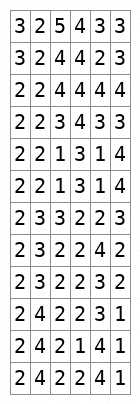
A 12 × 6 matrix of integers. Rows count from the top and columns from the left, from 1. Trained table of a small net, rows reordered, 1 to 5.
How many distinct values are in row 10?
4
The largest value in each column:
3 4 5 4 4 4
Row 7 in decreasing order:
3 3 3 2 2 2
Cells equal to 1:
8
